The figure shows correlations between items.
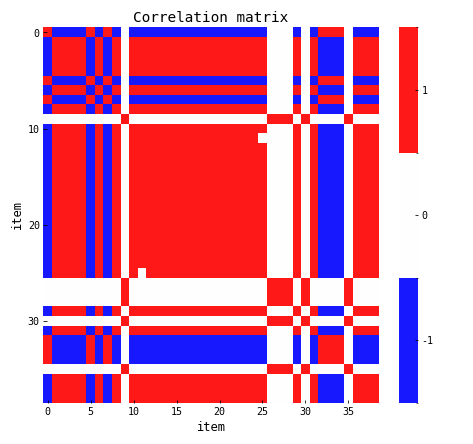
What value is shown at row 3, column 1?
1
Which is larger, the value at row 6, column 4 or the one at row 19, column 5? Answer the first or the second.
the first
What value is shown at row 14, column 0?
-1
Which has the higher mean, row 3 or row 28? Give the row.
3
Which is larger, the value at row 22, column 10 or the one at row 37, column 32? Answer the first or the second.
the first
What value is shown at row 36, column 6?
1
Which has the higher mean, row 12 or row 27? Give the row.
12
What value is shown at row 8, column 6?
1
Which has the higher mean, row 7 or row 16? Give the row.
16
